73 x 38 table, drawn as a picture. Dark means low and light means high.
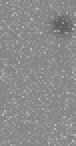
The distribution is heavy-tailed on both sides. Neither half mirrors the other. No row or column stands out. The top right is the ninth with the lowest average. One dip sinks in the top right.
